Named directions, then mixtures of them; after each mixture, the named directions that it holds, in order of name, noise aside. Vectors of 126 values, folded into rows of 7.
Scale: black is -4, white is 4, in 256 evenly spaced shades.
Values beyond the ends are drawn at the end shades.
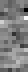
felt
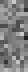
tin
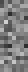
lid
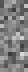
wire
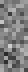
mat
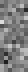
felt, mat, tin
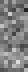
felt, mat, wire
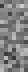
lid, mat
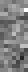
felt, tin, wire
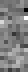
felt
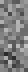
mat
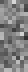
tin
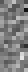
felt, tin, wire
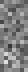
mat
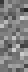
felt, lid, wire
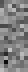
lid, mat, tin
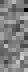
felt, tin, wire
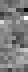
felt, mat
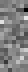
felt, mat, tin
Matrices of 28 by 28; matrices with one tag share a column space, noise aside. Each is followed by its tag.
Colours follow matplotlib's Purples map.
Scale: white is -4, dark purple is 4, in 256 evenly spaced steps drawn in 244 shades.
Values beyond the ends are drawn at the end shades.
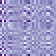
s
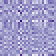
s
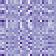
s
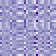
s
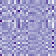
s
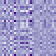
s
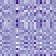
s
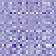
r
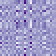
s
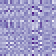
s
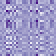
s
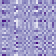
s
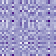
s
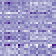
r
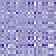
r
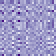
s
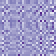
s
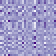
s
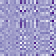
s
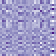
s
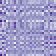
s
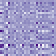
r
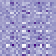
r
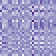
s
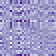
s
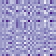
s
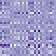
r
